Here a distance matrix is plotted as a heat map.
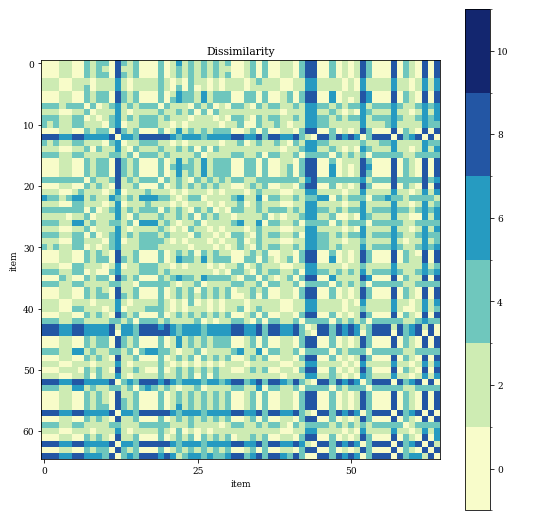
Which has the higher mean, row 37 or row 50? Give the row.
50
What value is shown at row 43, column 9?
6
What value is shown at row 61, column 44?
8
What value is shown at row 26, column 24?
2
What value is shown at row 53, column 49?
2
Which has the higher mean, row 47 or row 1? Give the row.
47
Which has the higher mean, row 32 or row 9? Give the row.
9
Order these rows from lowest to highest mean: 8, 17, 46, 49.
49, 8, 46, 17
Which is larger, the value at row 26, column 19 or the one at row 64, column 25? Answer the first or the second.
the second
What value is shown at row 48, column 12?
8
